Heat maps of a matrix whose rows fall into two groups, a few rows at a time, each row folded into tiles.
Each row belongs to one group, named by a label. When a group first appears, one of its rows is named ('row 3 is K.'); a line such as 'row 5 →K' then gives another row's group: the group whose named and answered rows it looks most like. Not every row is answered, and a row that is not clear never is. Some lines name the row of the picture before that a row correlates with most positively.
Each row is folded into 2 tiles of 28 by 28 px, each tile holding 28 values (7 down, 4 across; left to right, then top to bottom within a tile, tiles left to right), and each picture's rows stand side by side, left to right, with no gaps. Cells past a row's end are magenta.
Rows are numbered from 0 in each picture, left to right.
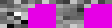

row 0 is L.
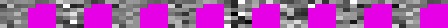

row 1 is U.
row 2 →U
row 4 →L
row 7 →U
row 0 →U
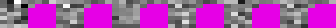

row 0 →L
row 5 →U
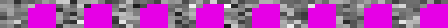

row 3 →L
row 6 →L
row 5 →L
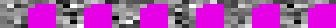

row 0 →U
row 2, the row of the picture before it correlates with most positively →0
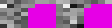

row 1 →U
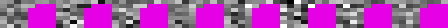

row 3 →L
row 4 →L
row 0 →L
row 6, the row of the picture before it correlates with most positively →1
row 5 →L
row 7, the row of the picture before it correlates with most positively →1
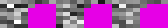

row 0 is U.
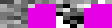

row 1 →L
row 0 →L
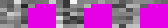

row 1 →L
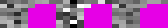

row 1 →L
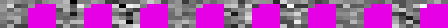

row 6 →U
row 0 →U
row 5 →U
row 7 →L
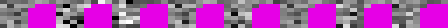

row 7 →U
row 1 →L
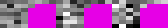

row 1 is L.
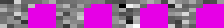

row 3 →U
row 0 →L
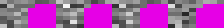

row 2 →U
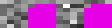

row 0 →L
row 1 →U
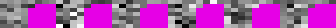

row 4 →L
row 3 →L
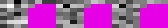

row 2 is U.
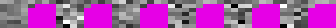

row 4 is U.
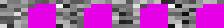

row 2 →L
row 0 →U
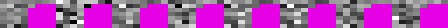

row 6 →L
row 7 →L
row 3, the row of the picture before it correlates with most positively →3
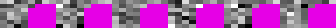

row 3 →L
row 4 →U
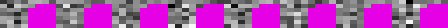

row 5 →U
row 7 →L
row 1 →U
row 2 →L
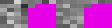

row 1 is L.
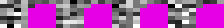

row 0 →U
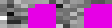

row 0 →L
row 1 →U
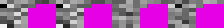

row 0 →U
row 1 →U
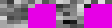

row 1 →L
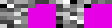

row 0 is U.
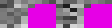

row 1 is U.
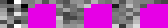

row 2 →U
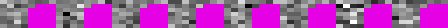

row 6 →U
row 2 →L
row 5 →L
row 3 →L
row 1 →L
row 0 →U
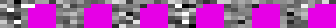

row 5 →L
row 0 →L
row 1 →U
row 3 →U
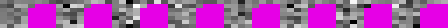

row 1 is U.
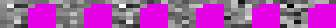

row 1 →U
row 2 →U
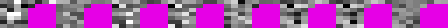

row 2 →U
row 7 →L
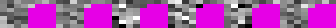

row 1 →L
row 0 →L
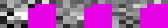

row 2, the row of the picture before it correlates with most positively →5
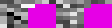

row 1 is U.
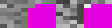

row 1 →L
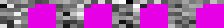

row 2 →L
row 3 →L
